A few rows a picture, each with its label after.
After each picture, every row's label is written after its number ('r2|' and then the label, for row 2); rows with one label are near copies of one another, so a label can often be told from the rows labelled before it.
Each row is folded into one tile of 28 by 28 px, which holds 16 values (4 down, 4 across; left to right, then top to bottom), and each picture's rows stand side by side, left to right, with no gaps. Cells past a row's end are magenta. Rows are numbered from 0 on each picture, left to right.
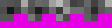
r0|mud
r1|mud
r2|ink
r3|mud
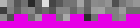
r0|ink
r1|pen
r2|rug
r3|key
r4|rug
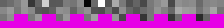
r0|rug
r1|pen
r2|rug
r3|pen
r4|ink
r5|key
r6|key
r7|key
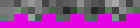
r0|rug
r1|ink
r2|mud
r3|mud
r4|ink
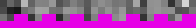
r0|mud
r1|key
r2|key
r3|key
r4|rug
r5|key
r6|pen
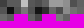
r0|mud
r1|mud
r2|ink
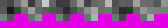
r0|mud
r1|pen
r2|mud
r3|rug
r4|mud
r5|rug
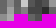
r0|rug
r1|mud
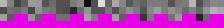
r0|ink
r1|ink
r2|mud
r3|pen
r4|ink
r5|key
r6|rug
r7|key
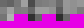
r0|rug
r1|key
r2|key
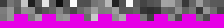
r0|rug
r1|pen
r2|pen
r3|rug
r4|pen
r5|mud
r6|ink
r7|ink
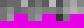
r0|rug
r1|rug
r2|key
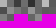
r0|ink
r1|pen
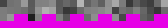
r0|rug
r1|key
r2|mud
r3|rug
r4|ink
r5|mud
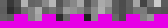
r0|mud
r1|rug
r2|key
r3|key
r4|mud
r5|pen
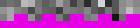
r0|rug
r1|ink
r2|ink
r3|pen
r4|key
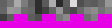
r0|key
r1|mud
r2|pen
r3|rug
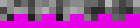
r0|ink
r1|key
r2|key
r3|mud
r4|mud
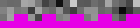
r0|rug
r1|ink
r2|pen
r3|rug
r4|mud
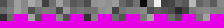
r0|key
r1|ink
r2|ink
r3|key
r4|ink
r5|pen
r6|mud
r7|rug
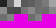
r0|pen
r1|rug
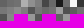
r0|rug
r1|ink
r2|pen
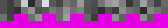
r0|mud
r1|pen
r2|rug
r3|mud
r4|ink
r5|ink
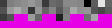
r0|key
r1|ink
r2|key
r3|pen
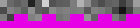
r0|ink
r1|pen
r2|rug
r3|ink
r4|mud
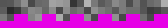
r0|mud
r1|rug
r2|ink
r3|ink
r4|ink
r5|mud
